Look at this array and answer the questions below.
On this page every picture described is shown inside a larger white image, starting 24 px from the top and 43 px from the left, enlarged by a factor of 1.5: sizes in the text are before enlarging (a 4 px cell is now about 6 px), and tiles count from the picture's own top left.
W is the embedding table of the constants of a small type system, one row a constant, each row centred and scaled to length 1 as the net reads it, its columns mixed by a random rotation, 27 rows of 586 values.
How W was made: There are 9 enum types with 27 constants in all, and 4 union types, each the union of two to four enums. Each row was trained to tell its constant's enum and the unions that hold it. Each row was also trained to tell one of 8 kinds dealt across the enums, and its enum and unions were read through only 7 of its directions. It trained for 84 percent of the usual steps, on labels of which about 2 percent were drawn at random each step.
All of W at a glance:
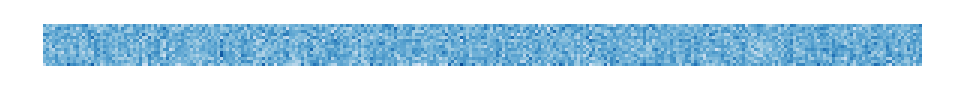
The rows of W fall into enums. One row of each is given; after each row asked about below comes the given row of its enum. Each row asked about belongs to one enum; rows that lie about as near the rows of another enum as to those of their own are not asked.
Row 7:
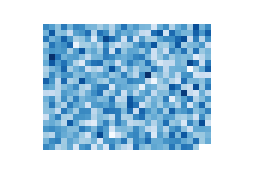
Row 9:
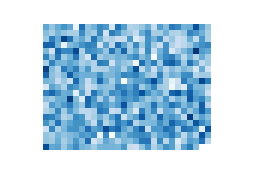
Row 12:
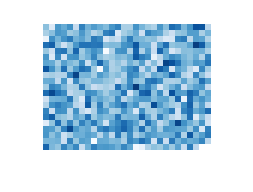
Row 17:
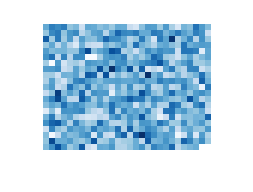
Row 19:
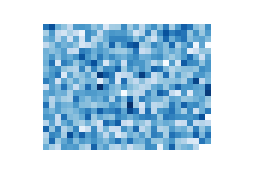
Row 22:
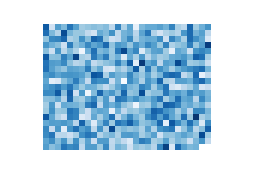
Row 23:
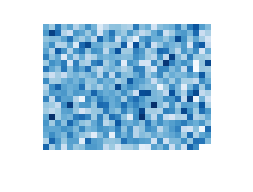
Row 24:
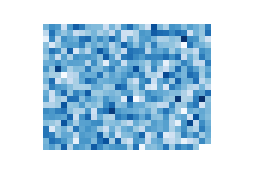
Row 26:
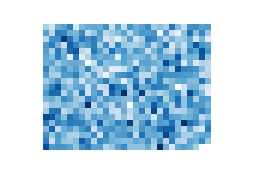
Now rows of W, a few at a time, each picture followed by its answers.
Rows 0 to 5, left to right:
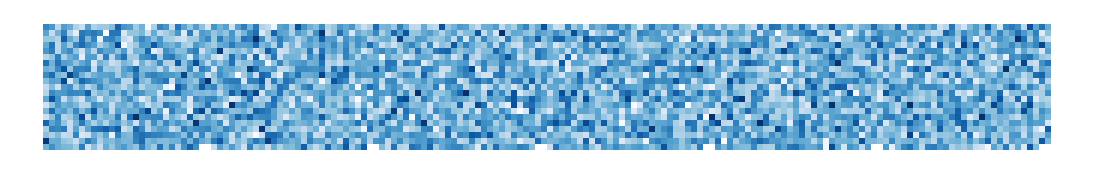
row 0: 9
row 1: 24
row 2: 26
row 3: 26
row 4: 26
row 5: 23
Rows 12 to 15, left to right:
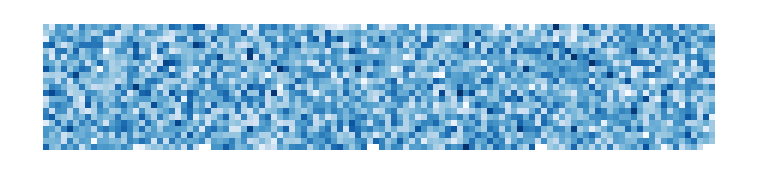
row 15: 19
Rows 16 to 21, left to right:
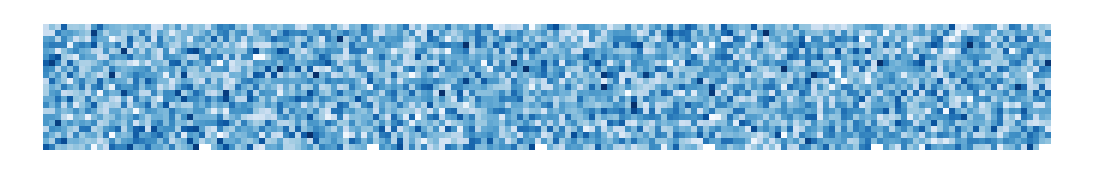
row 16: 9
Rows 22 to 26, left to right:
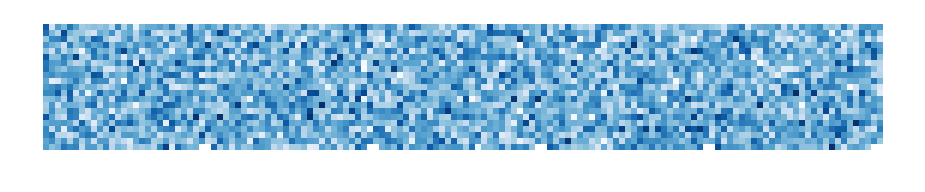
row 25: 9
